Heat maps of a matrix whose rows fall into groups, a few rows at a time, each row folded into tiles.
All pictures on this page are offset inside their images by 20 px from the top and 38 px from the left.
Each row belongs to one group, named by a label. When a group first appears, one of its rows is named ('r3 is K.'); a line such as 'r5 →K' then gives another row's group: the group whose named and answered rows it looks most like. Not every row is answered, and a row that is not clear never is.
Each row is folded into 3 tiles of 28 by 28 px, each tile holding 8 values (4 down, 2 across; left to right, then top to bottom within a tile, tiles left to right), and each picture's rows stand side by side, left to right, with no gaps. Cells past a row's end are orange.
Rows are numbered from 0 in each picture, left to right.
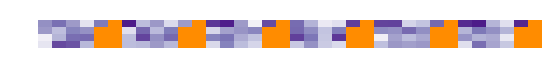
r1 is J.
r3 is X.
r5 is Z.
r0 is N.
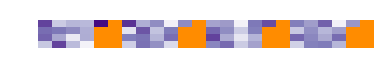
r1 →J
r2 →X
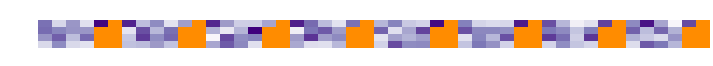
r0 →X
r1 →J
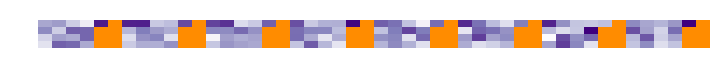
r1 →Z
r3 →X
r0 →N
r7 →X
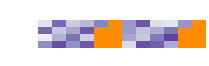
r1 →N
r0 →N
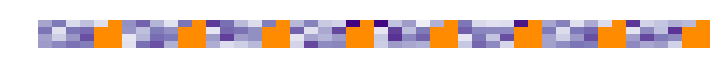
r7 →J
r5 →X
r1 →N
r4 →J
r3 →N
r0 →N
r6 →N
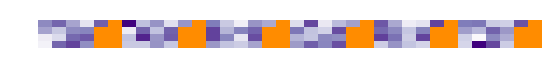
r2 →X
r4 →X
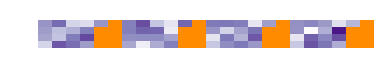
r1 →Z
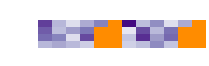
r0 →X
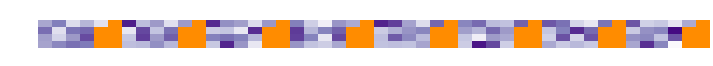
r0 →N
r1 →J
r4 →Z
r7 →J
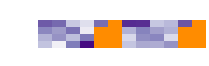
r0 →Z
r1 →Z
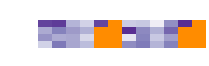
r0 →Z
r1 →X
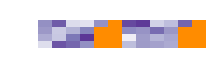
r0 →N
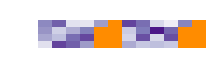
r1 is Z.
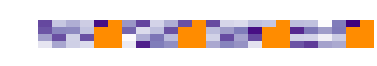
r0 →X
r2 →J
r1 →N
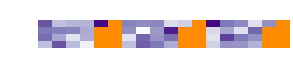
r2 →J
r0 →X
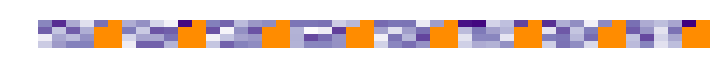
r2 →N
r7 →X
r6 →J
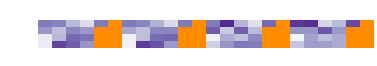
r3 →Z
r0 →N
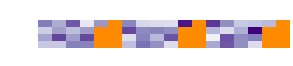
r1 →X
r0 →J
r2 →J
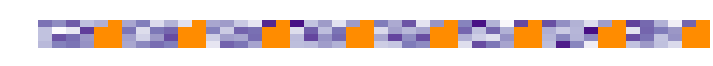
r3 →J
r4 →J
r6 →J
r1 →N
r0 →J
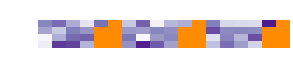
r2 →X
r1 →N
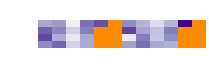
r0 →X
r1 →X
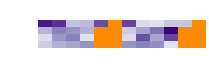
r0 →Z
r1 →J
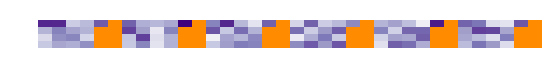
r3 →N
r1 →X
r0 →Z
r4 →N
